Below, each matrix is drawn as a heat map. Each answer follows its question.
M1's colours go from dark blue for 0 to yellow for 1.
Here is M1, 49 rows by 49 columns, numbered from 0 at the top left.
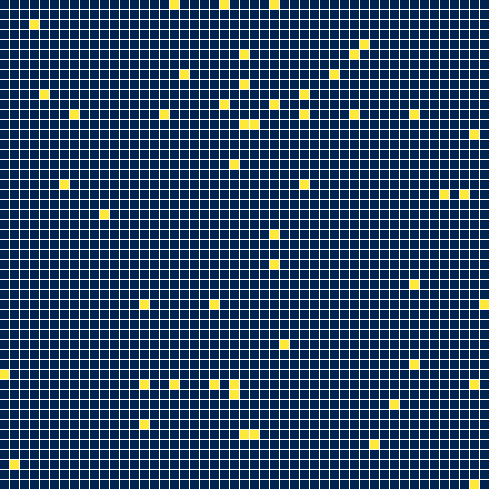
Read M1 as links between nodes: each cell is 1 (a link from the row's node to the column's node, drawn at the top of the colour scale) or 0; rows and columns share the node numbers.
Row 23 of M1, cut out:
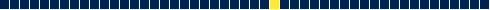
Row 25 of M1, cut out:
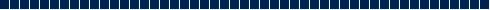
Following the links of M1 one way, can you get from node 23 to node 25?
no
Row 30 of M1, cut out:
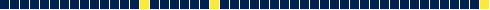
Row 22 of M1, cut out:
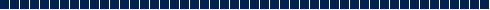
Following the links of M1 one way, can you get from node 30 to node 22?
yes
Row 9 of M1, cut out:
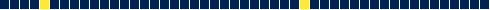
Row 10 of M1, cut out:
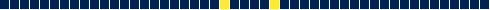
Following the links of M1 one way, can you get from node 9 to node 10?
yes
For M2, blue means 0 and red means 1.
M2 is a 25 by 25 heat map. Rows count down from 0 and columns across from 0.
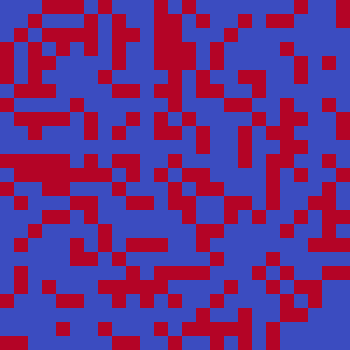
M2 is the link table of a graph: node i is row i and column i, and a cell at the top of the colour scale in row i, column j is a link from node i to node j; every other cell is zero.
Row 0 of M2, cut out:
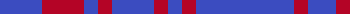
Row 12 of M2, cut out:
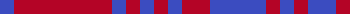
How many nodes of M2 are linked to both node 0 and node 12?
8
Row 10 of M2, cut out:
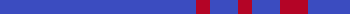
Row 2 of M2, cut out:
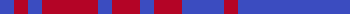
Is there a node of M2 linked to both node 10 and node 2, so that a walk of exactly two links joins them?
no
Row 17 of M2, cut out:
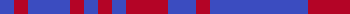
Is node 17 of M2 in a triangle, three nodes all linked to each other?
yes
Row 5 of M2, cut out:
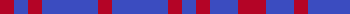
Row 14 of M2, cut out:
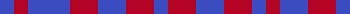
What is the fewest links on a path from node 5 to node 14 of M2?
1
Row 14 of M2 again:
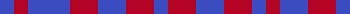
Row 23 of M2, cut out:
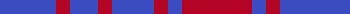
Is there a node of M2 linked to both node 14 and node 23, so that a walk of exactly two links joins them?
yes
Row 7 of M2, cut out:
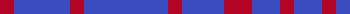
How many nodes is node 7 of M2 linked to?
7
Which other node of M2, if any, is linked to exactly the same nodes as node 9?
node 1
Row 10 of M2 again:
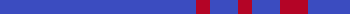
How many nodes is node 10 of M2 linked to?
4
